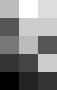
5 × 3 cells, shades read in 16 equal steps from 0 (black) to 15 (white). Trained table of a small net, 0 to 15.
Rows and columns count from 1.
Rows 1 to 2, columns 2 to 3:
15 13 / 12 12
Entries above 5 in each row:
3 2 2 1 0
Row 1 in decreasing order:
15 13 11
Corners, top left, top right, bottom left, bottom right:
11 13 0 3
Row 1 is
11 15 13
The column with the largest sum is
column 3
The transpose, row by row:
11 5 7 3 0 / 15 12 11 4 2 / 13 12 5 12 3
